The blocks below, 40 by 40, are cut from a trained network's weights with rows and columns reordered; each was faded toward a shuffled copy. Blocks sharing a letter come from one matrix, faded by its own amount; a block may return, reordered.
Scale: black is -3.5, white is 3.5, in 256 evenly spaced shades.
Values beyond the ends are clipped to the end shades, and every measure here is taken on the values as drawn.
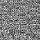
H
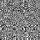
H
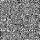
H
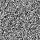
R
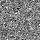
R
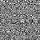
H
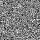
R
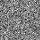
R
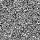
R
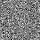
R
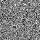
R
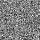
R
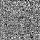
H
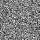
R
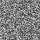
R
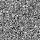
R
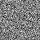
R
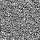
R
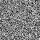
R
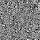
H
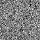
R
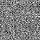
H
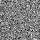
R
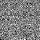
H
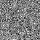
R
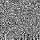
H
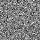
R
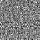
H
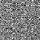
H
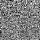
H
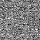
H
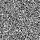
R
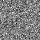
R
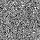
R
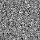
H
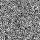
R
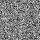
R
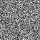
R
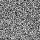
R
